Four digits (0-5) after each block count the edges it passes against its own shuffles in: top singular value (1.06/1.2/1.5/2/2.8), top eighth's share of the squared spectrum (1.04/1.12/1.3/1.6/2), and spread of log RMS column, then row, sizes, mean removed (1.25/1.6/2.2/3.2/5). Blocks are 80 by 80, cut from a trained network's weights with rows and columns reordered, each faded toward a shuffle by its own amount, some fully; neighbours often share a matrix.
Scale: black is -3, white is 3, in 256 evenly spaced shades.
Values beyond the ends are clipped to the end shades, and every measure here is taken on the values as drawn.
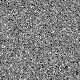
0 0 0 0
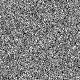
0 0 0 0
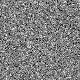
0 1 0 0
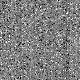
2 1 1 1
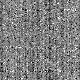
3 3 1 2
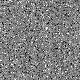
0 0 0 0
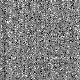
2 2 0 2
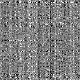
4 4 2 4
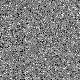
0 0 0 0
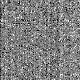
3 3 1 2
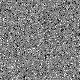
0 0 0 0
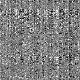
3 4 1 3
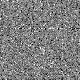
2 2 0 1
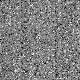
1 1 0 0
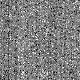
2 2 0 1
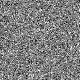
2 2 0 0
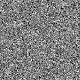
3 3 1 0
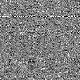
3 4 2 2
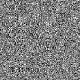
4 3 2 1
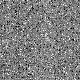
1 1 0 0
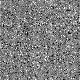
1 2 0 1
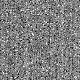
2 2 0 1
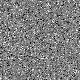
0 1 0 0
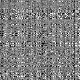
4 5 2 4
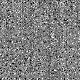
2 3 0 2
